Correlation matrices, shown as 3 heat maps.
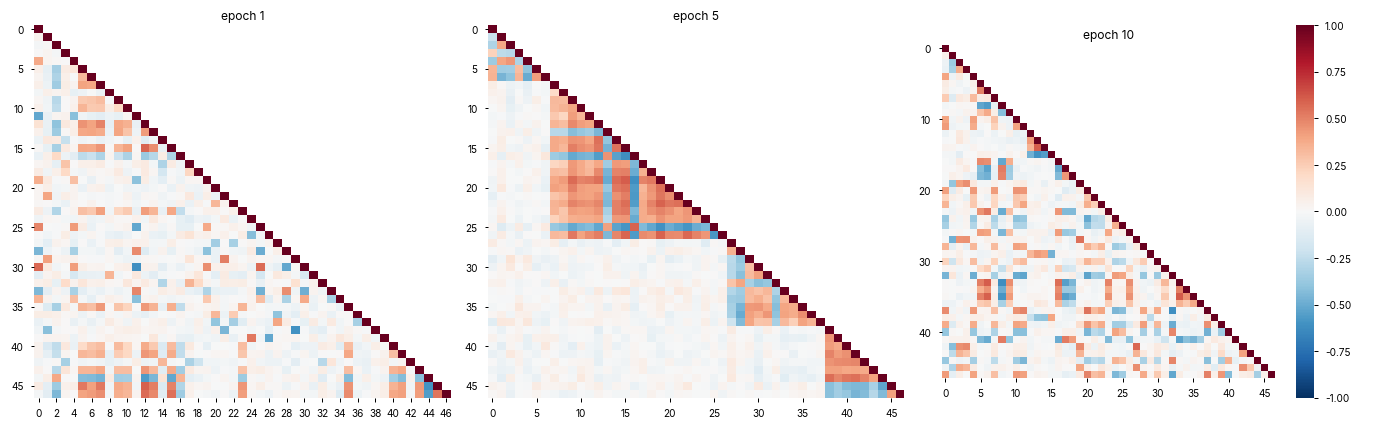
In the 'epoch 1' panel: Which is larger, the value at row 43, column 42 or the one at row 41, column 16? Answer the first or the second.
the first
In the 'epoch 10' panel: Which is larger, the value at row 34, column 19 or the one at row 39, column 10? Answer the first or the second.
the second
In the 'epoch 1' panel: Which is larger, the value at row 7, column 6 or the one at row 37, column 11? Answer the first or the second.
the first
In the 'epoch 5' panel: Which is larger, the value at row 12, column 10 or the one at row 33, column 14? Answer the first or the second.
the first
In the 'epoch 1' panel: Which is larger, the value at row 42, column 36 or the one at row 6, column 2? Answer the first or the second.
the first
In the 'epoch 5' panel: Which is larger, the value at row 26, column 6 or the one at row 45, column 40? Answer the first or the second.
the first
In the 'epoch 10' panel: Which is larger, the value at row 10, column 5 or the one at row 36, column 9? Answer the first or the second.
the second
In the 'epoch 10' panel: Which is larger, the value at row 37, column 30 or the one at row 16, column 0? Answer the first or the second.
the first
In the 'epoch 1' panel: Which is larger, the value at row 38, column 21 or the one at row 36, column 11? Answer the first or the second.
the second
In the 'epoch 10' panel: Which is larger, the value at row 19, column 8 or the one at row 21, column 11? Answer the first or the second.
the second
